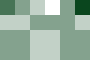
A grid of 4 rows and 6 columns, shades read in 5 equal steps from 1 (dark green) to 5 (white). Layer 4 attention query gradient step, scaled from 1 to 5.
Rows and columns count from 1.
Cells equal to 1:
1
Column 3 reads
4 3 4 4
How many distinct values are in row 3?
2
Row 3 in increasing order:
3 3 3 3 4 4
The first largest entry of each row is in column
4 1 3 3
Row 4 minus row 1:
1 0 0 -1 0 2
